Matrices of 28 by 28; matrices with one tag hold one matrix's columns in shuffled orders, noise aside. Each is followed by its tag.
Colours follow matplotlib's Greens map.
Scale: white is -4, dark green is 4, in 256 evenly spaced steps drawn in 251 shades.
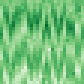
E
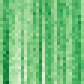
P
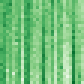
P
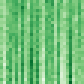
P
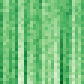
P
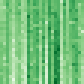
P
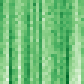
P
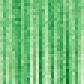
P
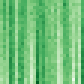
P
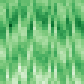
E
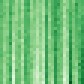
P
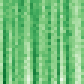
P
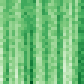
P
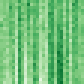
P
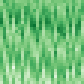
E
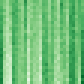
P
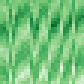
E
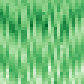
E
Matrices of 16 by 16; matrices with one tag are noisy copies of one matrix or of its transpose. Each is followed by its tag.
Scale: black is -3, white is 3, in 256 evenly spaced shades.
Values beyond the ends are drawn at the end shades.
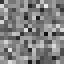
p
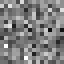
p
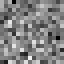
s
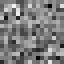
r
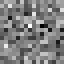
p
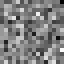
r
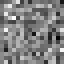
r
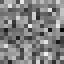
p
